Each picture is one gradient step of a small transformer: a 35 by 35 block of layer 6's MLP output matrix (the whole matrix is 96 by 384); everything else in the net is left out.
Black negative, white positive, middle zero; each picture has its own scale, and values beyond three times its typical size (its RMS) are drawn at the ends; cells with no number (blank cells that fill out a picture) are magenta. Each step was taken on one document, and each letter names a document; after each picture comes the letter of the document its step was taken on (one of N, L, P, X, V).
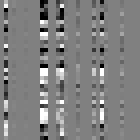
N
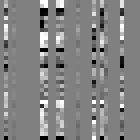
N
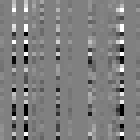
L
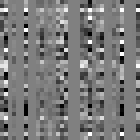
L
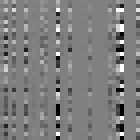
L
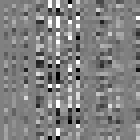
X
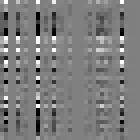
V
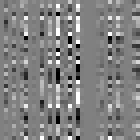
X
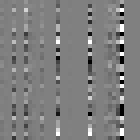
L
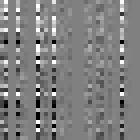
V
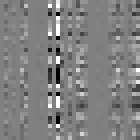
X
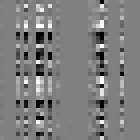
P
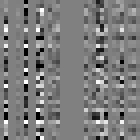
P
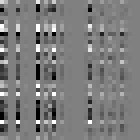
V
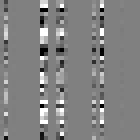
N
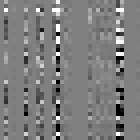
L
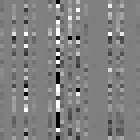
X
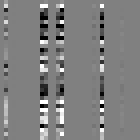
N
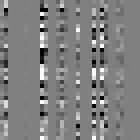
N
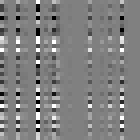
V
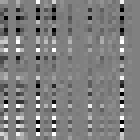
V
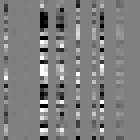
N
